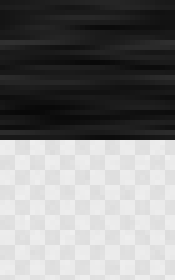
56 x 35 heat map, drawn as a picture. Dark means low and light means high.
It is made of 2 by 1 panels. Panel 1,1: very low, streaked across, faint in contrast. Panel 2,1: very high, checkered, faint in contrast.
